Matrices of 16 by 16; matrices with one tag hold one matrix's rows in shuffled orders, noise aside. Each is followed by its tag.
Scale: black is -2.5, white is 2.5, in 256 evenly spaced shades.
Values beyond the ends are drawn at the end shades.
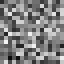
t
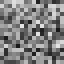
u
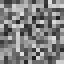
u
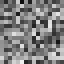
u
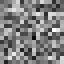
u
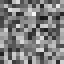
t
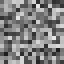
u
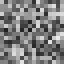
u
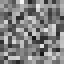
t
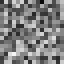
t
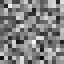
t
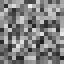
t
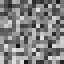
u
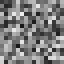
u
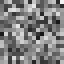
t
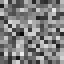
t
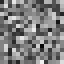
t
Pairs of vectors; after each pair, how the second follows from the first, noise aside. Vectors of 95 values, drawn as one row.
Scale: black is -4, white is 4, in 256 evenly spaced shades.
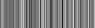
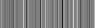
partly zeroed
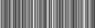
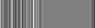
partly zeroed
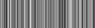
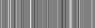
partly zeroed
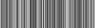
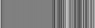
partly zeroed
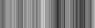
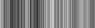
reversed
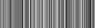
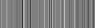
partly zeroed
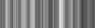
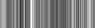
wrapped around
